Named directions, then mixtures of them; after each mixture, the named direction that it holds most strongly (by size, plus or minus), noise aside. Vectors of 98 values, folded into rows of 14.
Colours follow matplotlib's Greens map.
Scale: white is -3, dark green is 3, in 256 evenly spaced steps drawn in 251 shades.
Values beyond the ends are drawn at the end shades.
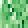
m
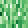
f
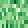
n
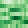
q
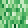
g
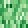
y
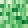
q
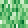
g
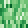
y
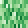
y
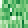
m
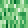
n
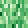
f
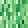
f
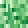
q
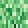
g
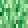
f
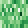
n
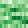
q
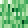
m
